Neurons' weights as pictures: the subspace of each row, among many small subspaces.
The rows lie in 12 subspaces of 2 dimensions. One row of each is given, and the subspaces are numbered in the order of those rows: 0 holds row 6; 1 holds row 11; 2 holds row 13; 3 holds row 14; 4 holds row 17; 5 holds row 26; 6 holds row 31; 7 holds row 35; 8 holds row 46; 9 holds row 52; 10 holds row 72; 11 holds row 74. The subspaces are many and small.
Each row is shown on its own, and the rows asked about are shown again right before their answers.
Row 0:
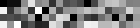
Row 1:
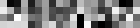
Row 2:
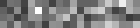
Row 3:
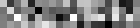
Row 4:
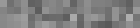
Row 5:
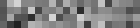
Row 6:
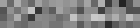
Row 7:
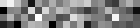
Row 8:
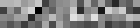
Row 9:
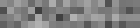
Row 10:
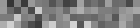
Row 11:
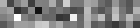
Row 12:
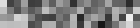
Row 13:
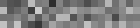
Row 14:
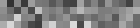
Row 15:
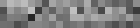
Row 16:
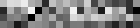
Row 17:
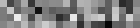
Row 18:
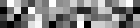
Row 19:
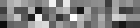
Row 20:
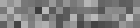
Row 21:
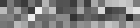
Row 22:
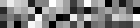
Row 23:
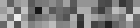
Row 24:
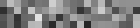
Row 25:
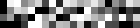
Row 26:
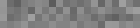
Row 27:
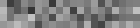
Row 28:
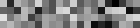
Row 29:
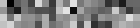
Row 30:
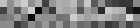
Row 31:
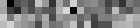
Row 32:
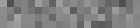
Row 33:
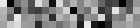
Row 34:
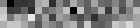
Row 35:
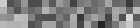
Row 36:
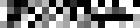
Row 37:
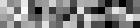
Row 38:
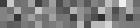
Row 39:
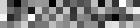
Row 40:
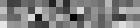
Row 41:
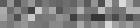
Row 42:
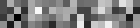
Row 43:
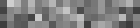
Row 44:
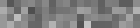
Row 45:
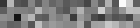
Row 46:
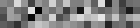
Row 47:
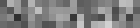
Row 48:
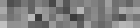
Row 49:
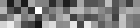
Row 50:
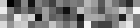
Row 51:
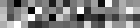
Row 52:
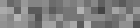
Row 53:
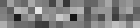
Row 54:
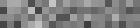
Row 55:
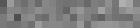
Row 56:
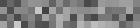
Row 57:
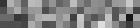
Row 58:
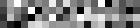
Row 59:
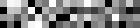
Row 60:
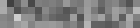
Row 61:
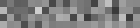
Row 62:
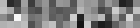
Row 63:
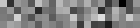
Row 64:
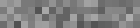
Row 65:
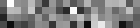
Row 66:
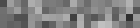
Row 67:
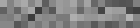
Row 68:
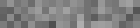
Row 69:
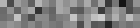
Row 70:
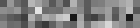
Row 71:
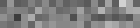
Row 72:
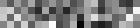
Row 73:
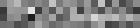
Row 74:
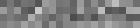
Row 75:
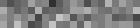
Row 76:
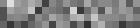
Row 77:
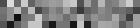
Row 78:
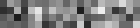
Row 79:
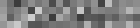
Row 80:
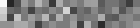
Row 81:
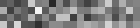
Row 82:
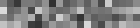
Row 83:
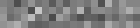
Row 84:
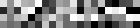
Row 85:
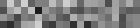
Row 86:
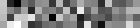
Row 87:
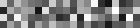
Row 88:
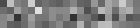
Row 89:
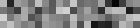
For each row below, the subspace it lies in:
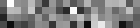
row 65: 11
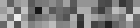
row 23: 2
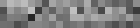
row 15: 6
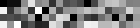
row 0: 10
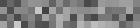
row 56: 10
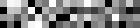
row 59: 2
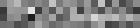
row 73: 0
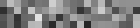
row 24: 9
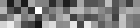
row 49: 3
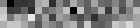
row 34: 6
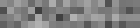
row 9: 4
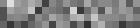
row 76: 11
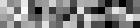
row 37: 9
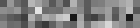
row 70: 7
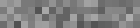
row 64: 10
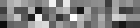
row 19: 1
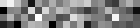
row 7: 10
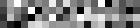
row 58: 8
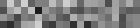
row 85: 3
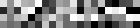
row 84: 11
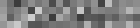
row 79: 8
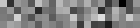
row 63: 0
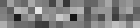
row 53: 1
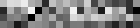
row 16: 6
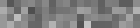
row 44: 2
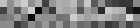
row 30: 6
